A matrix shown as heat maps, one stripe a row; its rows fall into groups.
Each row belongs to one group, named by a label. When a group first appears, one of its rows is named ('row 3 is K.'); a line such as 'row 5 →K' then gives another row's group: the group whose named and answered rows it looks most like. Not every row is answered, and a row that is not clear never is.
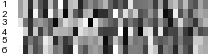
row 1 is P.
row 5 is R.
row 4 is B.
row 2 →P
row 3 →B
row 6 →R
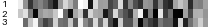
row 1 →B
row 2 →R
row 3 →B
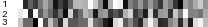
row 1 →R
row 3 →R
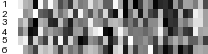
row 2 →B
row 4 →R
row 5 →P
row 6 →R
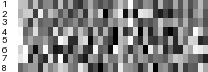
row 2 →R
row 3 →P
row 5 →B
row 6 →R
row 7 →P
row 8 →B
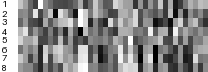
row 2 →B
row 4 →P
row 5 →P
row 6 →B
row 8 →B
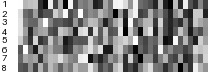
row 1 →P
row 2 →B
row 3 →R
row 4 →B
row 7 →B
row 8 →R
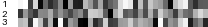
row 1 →P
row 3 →P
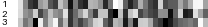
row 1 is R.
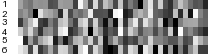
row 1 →B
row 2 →R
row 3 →B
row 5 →R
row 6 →B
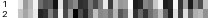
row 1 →P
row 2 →P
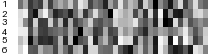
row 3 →P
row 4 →P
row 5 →P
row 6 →R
